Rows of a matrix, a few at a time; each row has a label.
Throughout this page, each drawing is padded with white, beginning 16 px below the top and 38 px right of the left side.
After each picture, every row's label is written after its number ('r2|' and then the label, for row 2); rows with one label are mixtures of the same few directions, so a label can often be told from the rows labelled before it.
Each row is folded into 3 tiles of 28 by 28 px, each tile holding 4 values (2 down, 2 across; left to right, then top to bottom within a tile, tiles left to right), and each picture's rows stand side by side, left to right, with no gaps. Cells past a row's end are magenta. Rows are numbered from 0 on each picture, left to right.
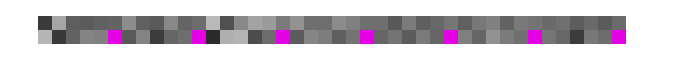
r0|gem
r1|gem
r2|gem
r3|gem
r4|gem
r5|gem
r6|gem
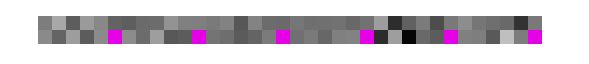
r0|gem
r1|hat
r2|gem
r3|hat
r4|gem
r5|hat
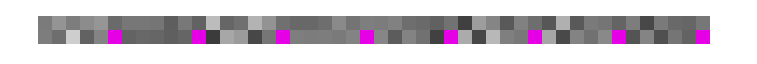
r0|gem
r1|hat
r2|gem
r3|hat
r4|hat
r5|gem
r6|gem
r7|gem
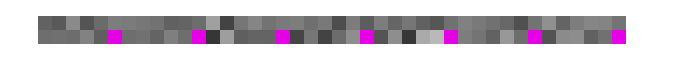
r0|gem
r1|hat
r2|gem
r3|hat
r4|hat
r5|hat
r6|gem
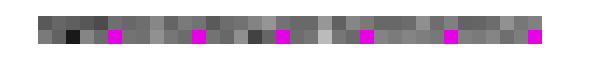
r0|gem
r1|gem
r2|hat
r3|gem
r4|hat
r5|hat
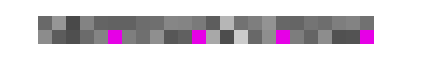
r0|gem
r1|hat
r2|gem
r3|hat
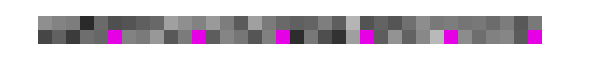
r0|hat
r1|hat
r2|gem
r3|hat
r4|hat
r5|hat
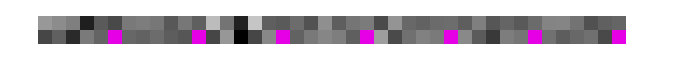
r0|hat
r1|hat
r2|gem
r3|gem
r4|gem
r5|gem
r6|hat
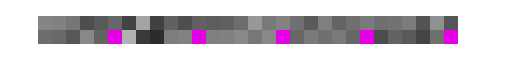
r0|hat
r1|gem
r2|hat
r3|gem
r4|hat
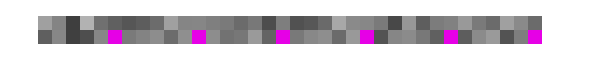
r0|gem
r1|hat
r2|hat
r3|hat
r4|gem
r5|gem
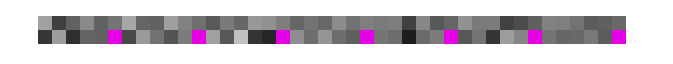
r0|gem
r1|gem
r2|hat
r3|hat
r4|gem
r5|hat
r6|hat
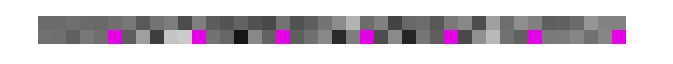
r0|gem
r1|hat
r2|gem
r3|hat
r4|gem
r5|gem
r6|hat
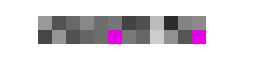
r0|gem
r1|gem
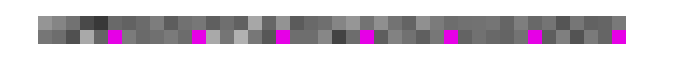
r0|hat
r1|gem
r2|hat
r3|hat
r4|gem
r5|hat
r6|gem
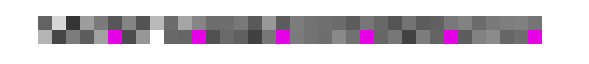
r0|gem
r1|gem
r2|hat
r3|hat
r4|gem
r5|gem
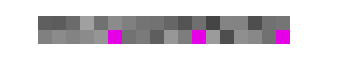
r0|hat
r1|hat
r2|gem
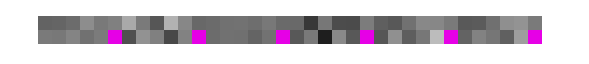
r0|hat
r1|gem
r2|hat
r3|gem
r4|hat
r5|hat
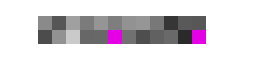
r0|gem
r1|hat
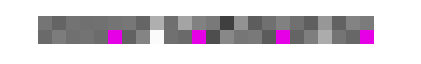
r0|gem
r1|gem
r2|gem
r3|gem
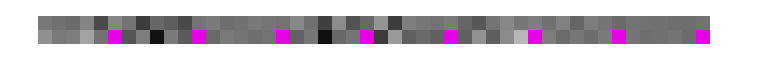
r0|hat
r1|gem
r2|gem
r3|gem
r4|gem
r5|hat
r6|gem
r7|hat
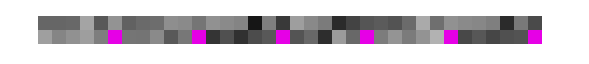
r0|hat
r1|hat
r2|hat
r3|hat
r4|hat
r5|hat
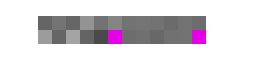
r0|hat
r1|hat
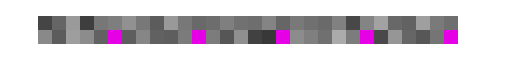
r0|gem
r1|gem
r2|hat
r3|hat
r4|gem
